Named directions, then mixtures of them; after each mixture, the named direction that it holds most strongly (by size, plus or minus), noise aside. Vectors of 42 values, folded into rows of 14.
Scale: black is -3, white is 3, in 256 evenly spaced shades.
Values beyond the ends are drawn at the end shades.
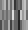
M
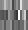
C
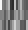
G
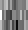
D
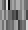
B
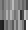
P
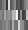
B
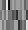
B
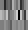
C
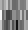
D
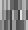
M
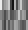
G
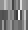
C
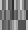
G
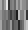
B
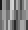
G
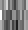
D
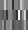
C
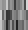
D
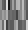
B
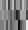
B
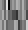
B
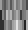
D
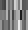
M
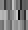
C
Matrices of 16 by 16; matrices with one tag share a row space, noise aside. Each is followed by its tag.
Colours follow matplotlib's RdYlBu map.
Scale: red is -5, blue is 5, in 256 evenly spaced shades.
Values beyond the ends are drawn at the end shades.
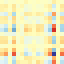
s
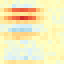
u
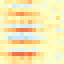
u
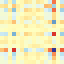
s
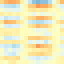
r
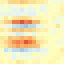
u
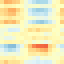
r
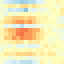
u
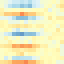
u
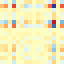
s
